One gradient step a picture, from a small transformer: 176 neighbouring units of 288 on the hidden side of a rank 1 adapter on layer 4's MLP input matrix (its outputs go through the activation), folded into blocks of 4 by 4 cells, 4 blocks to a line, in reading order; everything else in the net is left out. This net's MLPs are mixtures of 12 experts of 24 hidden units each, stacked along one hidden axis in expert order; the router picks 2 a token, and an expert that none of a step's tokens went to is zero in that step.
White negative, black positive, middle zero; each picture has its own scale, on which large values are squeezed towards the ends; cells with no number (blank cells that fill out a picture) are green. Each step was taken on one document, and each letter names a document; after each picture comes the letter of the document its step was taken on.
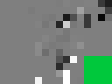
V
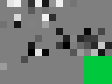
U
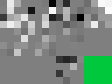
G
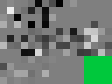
U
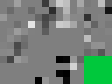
G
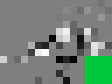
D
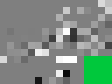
D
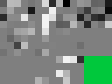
G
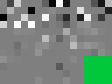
G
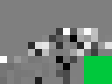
D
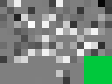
G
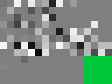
U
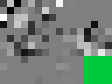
U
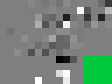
V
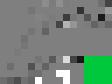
V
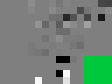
V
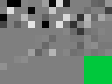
G
